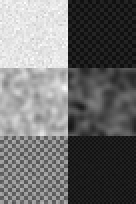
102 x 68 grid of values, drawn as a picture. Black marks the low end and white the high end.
The table splits into 3 rows of 2 panels. Panel 1,1: very high, fine-grained, faint in contrast. Panel 1,2: very low, checkered, faint in contrast. Panel 2,1: high, blotchy. Panel 2,2: low, blotchy. Panel 3,1: middling, checkered, strong in contrast. Panel 3,2: very low, checkered, faint in contrast.
